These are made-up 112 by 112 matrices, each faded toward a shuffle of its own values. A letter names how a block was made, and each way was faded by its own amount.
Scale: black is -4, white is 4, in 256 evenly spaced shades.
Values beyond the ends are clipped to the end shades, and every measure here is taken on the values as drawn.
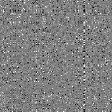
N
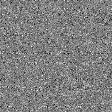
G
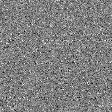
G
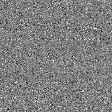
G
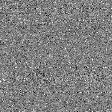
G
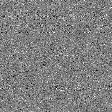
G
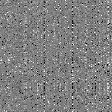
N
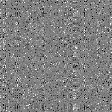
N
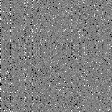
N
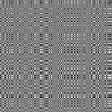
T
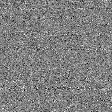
G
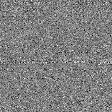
G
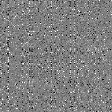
N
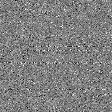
G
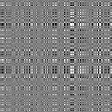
T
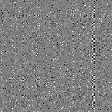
N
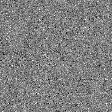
G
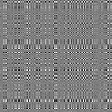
T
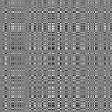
T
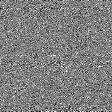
G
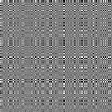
T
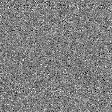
G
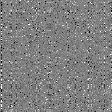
N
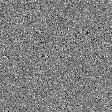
G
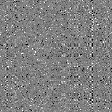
N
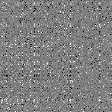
N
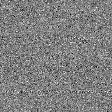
G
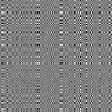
T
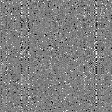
N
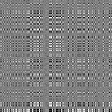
T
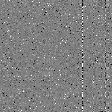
N
